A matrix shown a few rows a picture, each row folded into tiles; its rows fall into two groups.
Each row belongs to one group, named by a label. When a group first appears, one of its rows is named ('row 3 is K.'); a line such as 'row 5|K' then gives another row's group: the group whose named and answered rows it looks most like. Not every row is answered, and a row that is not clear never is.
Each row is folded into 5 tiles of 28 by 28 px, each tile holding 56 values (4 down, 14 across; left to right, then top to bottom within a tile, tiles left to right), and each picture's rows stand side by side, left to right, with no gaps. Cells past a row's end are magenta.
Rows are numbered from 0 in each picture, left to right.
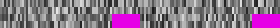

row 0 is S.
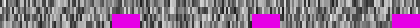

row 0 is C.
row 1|C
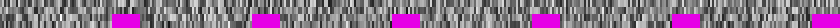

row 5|S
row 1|S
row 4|C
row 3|S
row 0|S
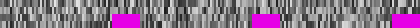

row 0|S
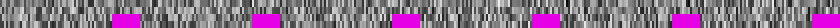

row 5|C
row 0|C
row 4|C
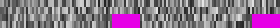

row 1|C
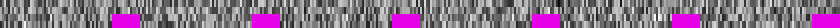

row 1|S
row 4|C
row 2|C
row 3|C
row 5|S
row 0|C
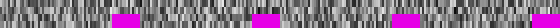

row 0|S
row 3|C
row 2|C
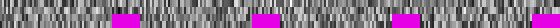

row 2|C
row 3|C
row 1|C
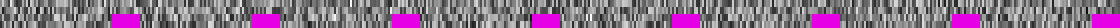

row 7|S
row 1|S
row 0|C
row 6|S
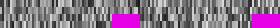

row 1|S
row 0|C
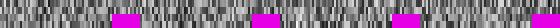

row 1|C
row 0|C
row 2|C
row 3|S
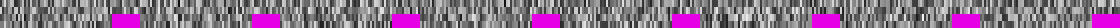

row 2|C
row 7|S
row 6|C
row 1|S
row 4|C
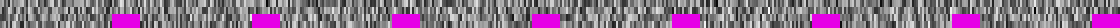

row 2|S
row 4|S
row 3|S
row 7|S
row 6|S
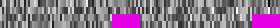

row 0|C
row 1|C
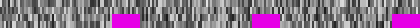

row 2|C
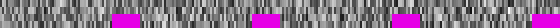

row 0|C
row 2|S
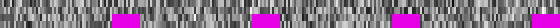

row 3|C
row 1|S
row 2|S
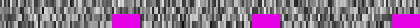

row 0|S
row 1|C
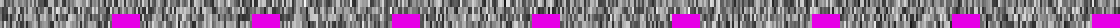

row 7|S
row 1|S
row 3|S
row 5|S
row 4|C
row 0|S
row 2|S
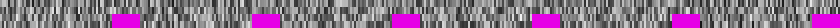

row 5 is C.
